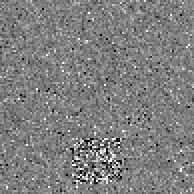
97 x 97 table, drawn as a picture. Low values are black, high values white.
Mirror symmetry: none. Histogram: heavy tails on both sides. Roughest part: bottom middle. Stripes: none. Odd patch: rougher, in the bottom middle.
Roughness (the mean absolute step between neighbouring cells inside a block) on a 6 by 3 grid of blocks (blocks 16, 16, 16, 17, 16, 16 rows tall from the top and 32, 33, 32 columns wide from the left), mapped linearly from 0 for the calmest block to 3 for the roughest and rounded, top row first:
000 / 000 / 000 / 000 / 030 / 030
